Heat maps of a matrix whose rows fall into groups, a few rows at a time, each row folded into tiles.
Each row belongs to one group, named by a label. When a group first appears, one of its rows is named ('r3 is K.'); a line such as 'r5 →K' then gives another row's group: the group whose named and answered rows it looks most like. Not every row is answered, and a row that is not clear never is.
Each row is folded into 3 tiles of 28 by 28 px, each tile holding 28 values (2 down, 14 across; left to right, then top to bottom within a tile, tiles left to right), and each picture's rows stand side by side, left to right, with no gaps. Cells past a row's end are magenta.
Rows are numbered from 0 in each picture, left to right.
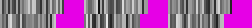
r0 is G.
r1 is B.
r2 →G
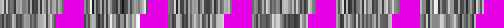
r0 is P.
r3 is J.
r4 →G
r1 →G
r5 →J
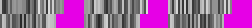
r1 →J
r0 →B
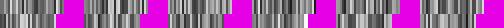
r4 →J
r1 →G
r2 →B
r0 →J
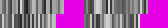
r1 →J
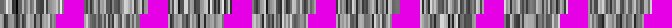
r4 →P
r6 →J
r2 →P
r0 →G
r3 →B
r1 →B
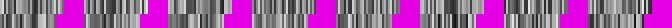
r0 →P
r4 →P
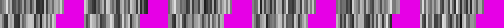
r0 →G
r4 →P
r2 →G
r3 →G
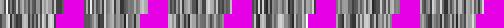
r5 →B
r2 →B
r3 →G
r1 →G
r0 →P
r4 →G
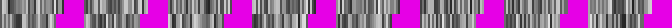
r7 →B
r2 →G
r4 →P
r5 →B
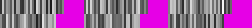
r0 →P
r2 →P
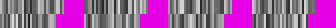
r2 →J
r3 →P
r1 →G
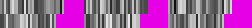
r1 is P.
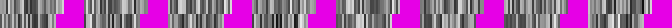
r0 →B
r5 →B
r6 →P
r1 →B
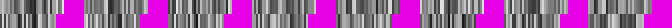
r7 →J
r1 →B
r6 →B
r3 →J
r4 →P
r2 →B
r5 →B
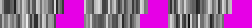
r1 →J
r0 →P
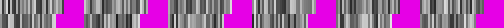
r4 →G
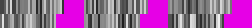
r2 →P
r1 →G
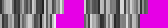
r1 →P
